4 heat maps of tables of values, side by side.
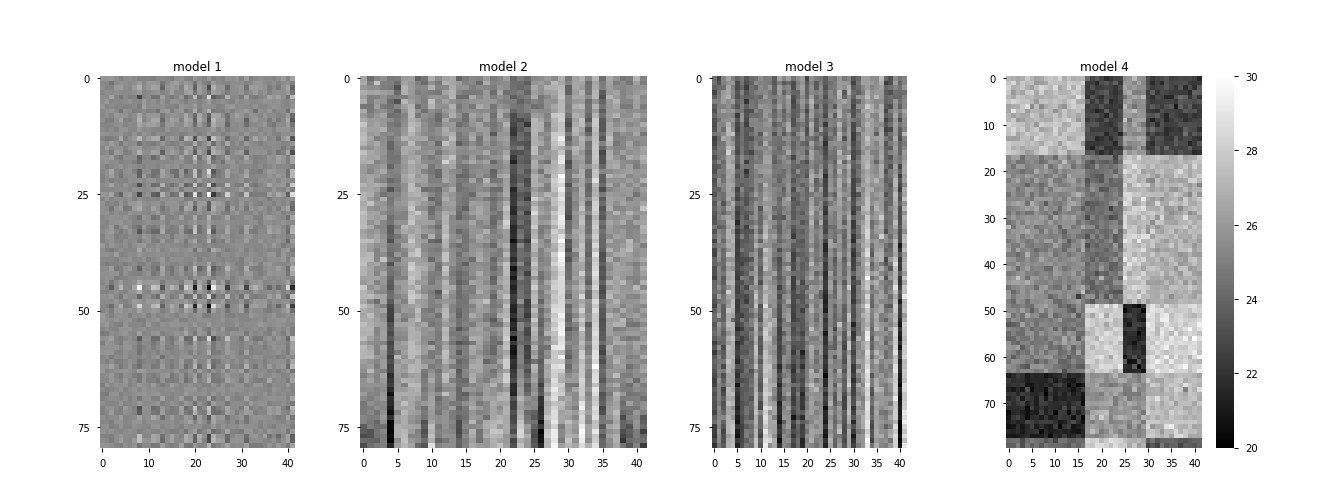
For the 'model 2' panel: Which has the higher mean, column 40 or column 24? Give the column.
40
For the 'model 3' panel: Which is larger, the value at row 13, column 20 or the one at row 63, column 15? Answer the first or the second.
the second
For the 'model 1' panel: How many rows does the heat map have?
80
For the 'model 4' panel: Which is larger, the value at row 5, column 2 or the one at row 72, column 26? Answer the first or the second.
the first
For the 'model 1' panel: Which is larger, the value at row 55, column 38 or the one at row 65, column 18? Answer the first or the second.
the first
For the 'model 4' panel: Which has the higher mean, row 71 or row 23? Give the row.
23
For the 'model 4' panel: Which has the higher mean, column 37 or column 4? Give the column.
37
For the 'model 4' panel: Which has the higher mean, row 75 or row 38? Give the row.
38
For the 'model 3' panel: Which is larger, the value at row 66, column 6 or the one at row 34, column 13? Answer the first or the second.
the second
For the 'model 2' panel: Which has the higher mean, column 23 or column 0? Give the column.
0
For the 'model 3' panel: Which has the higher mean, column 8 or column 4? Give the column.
4
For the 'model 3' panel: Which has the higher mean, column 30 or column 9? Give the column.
9
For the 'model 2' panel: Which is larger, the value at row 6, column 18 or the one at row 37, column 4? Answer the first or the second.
the first
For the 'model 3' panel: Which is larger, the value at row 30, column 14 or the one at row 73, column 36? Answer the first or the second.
the second
